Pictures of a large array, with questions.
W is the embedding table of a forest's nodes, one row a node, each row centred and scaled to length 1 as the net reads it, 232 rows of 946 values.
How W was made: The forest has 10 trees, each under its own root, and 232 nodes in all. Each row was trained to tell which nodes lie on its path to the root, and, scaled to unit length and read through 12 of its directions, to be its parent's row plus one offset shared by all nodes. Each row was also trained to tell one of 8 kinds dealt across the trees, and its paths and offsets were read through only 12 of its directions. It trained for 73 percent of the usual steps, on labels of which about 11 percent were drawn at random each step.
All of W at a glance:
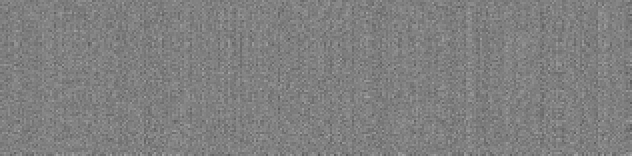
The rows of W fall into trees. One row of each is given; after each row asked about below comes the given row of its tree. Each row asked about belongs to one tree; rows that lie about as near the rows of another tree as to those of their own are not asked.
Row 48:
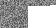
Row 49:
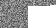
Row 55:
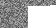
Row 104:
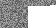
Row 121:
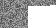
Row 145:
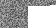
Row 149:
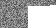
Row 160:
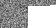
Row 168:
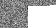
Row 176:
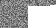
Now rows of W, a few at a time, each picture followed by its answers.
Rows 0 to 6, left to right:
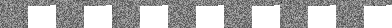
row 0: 104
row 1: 48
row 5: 121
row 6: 176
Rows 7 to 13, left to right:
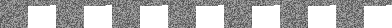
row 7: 121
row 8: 160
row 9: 48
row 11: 48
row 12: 48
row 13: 149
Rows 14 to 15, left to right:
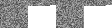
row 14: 104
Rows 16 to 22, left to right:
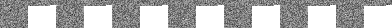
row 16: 48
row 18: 149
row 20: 176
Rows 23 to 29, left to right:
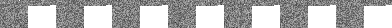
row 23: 104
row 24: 104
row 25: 168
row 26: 55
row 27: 121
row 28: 121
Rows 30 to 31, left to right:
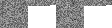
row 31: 104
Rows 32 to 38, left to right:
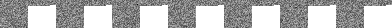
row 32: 160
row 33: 160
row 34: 48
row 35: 176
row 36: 55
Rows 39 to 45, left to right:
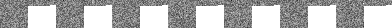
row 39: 160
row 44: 149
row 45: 145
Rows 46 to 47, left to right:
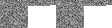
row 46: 149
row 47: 149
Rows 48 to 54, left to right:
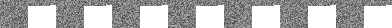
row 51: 176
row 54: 121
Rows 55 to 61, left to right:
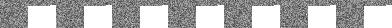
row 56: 145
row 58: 168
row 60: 176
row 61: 121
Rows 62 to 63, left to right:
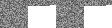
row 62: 160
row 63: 160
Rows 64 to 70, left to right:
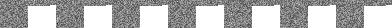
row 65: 145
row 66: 49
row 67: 49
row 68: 160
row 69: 168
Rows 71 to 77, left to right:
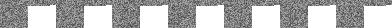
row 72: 160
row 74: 55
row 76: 48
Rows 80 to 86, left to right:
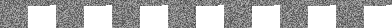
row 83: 104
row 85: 49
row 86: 176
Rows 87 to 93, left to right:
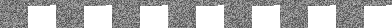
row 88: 48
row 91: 145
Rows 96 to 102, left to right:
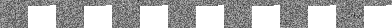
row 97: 48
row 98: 145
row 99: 49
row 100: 160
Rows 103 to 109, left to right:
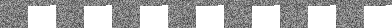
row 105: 55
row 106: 48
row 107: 160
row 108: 160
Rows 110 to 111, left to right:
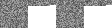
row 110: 168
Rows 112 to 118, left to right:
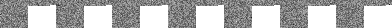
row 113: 104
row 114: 145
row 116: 121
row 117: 149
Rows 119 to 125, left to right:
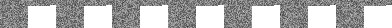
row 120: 121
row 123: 121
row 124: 104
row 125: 160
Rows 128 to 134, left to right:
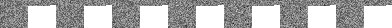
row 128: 121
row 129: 48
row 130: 121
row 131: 168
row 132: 149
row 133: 160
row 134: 55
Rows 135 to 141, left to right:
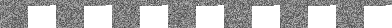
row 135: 48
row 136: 48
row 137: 49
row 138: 55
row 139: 121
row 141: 168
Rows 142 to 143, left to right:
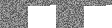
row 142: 149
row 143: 49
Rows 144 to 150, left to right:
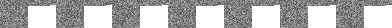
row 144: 121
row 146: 55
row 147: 145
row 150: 145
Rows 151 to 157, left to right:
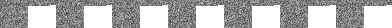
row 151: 121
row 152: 176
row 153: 104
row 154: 121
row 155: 48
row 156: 145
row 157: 121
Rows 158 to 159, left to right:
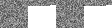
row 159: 121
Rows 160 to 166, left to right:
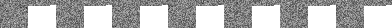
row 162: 168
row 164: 149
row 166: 104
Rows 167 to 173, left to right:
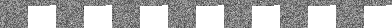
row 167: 145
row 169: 104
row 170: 168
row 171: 160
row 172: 121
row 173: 160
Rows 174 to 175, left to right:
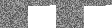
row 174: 168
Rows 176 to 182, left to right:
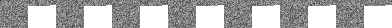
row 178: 160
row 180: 48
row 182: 145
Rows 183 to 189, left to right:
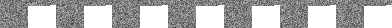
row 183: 149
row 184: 48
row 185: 145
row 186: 104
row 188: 145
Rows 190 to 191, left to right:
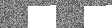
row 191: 104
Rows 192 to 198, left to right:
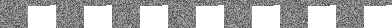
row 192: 176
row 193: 160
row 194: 104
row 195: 149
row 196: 160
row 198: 145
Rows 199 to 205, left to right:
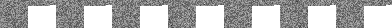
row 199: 48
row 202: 121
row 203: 121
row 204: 104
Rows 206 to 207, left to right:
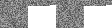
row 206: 160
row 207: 49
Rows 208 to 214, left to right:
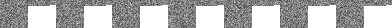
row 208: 149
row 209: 160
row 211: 145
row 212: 160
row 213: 168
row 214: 149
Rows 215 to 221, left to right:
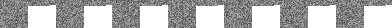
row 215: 145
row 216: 149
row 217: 149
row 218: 48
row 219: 104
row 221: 55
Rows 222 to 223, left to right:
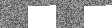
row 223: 48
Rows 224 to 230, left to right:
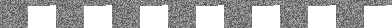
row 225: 149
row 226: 104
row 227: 121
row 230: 48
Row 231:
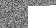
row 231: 48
